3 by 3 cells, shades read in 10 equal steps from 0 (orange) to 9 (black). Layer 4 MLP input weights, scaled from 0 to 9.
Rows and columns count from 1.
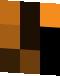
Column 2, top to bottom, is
8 8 5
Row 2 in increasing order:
3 8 9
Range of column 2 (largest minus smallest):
3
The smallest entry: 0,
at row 1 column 3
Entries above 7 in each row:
1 2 1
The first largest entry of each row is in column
2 3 3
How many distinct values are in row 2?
3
